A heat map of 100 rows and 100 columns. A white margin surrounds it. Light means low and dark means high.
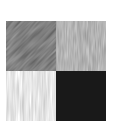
It is made of 2 by 2 panels. Panel 1,1: middling, slanting up to the right, faint in contrast. Panel 1,2: low, streaked downward, faint in contrast. Panel 2,1: very low, streaked downward, faint in contrast. Panel 2,2: very high, flat.
